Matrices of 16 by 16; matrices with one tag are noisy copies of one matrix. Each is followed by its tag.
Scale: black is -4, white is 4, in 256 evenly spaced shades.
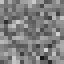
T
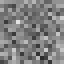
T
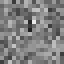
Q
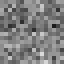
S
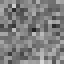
S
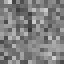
Q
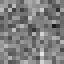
S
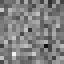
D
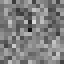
Q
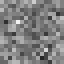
T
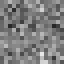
S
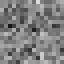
S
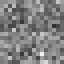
S
